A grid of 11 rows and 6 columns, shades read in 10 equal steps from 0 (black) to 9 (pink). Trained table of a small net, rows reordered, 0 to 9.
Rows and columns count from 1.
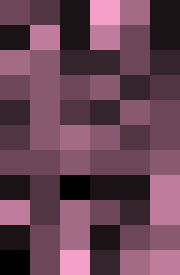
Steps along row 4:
up down up down up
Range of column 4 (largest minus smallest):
8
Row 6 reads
3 5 6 5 3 4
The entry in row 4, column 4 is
5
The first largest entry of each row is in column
4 2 1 2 2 3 3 6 1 3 3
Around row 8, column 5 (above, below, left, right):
4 2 1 7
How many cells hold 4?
15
